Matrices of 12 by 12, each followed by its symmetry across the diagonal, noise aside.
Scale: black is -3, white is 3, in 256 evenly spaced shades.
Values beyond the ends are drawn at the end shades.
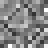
symmetric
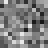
antisymmetric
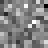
neither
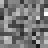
neither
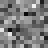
neither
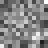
symmetric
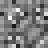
symmetric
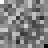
symmetric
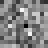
neither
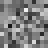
antisymmetric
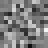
antisymmetric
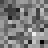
symmetric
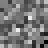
symmetric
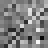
antisymmetric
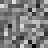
neither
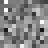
neither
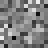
symmetric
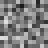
antisymmetric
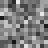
antisymmetric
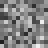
neither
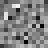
symmetric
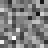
antisymmetric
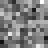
antisymmetric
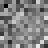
symmetric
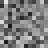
neither
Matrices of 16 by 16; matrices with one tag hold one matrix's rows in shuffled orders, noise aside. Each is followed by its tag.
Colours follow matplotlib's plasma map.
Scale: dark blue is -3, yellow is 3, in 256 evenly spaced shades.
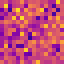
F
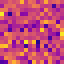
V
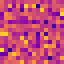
V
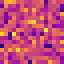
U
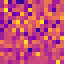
F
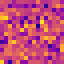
V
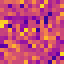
V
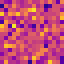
U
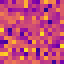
V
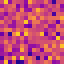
F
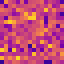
U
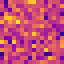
U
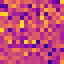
V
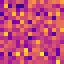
F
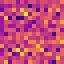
F
